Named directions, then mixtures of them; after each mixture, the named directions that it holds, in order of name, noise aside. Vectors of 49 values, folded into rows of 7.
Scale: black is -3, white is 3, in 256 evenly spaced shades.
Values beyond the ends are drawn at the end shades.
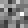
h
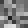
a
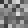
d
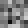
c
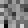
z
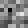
c, h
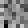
z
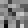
h, z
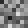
a, d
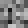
c, h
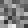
a, z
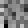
z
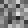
c, d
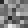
a, d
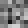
c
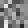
d, z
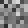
d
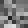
a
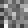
z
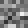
a, h
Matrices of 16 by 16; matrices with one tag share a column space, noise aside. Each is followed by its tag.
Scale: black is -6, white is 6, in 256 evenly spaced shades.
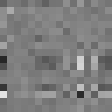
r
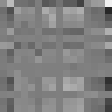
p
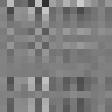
p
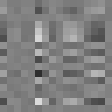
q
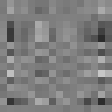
q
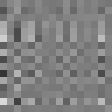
q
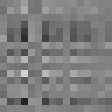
q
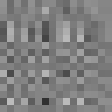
q
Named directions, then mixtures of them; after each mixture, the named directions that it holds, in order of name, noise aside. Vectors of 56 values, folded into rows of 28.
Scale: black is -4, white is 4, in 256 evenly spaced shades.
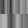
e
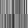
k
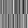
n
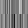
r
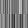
r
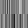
r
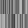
e, n, r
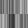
e, k, r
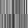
k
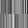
k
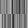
k, n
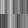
e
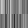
e, r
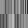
e, k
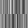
k, n, r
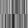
k, n, r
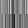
k, r
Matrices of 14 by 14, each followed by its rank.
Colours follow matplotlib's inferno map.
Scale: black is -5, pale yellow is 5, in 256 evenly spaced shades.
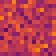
full rank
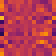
two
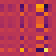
one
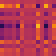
one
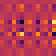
one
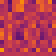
two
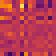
two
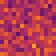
full rank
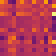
two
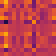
two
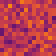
full rank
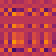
one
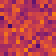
full rank
